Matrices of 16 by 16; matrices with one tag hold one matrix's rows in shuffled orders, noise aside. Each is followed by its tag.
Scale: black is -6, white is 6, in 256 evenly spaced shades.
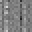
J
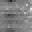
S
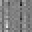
J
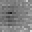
S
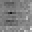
S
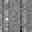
J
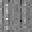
J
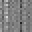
J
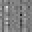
J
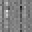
J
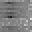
S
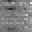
S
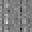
J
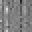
J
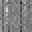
J
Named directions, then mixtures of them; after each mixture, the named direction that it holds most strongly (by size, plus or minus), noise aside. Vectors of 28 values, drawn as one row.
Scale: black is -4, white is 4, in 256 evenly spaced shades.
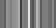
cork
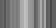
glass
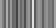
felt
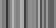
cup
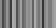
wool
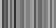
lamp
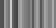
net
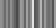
felt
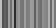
lamp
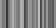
cup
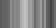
glass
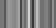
cork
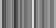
felt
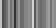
lamp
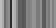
net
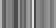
felt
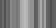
glass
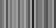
felt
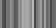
glass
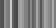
net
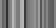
cup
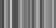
net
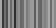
lamp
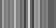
cork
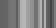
glass
